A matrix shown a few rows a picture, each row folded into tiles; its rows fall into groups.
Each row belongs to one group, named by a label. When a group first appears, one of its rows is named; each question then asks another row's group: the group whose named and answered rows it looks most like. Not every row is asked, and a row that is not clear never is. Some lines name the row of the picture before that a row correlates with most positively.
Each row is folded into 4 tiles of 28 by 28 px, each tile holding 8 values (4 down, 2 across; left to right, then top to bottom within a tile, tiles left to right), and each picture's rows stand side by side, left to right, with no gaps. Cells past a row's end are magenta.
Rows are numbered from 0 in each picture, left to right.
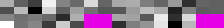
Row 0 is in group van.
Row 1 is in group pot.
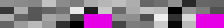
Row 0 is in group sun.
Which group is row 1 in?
pot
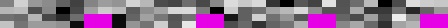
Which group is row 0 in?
van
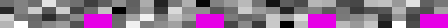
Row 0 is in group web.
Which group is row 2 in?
pot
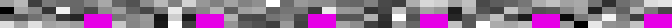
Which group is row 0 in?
web
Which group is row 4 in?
web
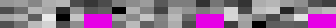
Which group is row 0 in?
pot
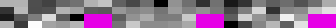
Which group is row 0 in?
web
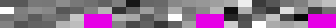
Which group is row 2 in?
web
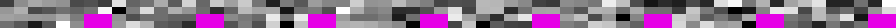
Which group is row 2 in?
pot
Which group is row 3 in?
van
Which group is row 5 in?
pot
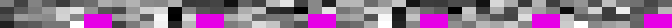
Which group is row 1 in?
pot
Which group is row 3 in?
pot
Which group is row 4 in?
van
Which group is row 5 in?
web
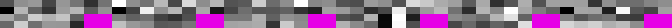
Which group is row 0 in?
sun
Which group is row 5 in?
web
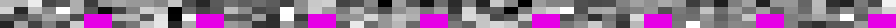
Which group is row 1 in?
pot
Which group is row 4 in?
van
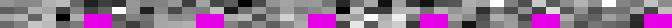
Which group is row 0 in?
pot
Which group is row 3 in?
sun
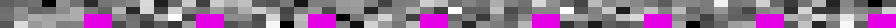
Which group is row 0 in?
sun
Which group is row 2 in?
pot
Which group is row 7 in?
sun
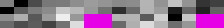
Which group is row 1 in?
pot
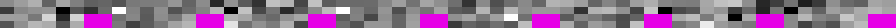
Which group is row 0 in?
pot
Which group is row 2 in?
van
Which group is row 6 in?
pot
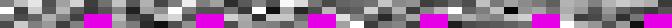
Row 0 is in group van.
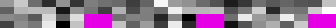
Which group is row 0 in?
pot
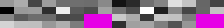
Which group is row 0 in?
web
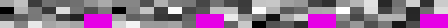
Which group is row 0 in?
web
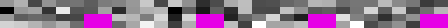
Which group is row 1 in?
pot
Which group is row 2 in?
web
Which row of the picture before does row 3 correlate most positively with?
1
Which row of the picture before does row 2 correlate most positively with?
0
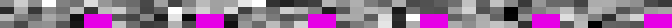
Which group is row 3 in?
pot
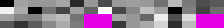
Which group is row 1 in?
pot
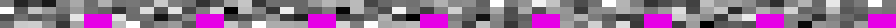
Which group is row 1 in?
web
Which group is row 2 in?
web
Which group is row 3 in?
web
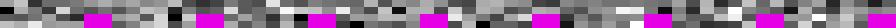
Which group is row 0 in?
web
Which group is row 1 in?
pot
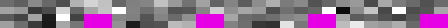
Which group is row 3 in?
web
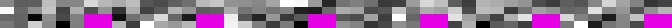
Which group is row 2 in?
van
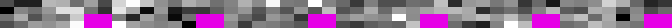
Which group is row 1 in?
van
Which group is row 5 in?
pot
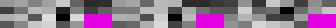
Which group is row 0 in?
pot
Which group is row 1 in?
pot
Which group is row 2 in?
van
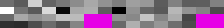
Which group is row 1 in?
sun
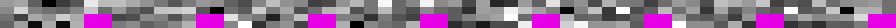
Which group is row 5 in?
web
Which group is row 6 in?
van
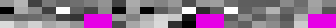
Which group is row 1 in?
sun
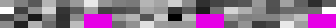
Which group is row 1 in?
pot
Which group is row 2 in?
sun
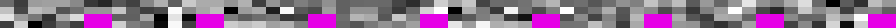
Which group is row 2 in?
web
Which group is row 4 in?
web
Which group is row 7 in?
pot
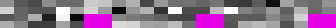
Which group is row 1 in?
web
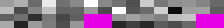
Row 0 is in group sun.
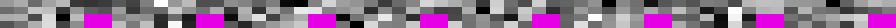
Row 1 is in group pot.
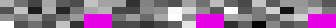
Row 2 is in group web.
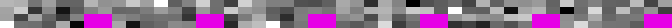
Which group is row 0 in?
van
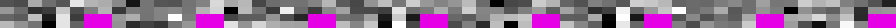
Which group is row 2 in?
web
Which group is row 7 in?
sun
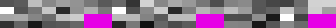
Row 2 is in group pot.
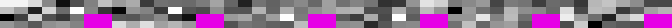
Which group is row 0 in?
van
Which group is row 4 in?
sun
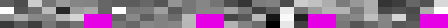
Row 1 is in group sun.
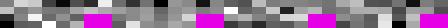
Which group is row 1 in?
sun
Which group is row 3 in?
pot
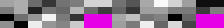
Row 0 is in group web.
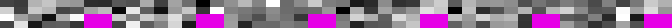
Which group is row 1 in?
sun
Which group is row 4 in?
sun
